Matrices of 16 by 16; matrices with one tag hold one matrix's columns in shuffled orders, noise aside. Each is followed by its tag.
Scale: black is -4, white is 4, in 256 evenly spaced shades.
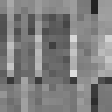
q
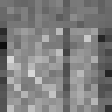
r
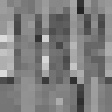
q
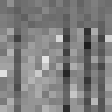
r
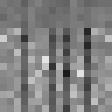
r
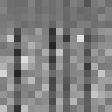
r
